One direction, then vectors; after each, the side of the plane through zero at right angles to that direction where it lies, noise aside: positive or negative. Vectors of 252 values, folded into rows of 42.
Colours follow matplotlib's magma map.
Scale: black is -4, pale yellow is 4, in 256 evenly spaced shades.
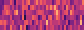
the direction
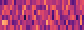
positive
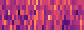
positive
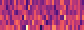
negative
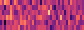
negative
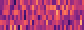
positive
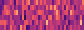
positive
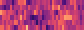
negative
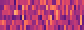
positive
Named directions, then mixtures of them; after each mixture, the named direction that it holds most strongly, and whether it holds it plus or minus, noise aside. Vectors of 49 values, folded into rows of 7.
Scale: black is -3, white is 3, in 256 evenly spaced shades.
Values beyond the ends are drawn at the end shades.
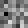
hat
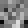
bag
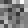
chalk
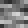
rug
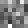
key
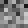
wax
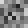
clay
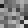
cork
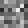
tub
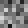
key, minus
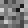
tub, minus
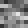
rug, plus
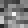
rug, plus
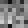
key, minus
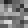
tub, minus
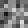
hat, plus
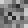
clay, plus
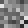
cork, minus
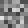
tub, plus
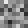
tub, plus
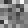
chalk, plus
